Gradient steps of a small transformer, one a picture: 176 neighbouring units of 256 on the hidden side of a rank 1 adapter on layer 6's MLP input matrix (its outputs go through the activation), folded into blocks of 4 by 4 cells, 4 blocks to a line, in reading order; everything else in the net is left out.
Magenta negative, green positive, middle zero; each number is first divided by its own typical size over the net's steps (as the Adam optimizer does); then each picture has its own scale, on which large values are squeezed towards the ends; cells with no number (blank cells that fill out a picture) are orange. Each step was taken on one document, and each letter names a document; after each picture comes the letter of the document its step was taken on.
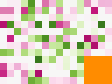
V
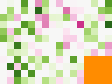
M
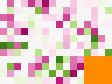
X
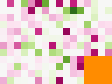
X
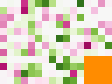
V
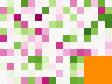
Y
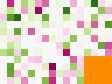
M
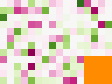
V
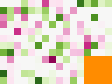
V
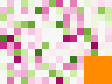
M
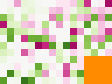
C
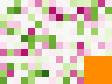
C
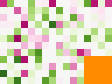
Y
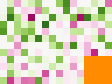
C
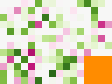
V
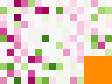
M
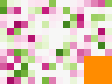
Y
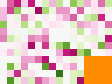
Y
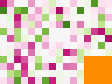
Y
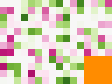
V
